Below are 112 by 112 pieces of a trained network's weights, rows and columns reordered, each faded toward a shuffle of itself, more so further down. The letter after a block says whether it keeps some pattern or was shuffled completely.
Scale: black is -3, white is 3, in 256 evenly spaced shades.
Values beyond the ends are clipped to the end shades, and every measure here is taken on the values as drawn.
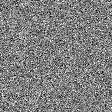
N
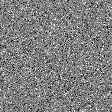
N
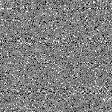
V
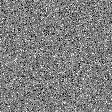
N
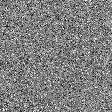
N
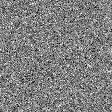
N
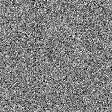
V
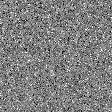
N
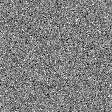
N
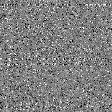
V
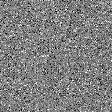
V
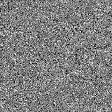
V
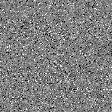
V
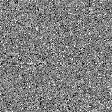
V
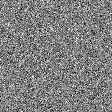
N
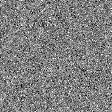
V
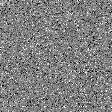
V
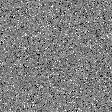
N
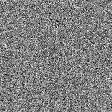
V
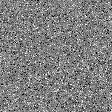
N
